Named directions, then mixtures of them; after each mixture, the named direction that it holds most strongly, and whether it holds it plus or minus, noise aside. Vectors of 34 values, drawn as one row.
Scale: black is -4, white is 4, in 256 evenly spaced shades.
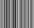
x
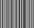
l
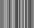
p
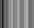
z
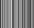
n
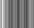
z, minus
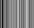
z, plus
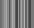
p, plus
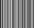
n, plus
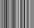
p, minus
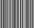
l, minus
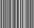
l, minus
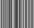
n, minus
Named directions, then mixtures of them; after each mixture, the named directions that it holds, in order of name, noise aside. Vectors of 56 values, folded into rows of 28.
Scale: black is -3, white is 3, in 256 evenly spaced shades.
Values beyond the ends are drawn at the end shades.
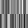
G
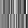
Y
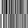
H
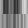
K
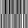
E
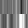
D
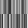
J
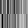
D, H, K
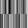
E, J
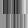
K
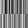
E, H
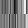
K, Y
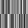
G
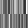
G, J, Y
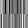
E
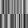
G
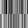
H, J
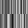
D, G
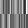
G, Y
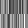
E, G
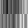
D, K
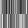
D, H, Y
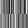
H, Y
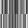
E, H, Y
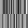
K, Y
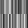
J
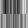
K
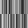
H, J, K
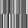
J, Y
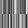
D, J, Y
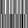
E
